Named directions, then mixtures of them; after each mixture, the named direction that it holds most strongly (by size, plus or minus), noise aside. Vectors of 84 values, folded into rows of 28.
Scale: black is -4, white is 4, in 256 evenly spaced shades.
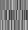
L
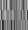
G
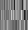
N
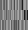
N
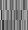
G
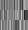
N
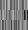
G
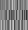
L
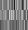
N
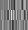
N
